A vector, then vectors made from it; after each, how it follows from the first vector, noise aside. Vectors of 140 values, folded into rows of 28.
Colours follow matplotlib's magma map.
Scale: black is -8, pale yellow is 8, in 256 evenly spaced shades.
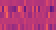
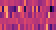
scaled up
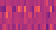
sign-scrambled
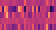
scaled up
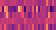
scaled up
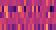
scaled up
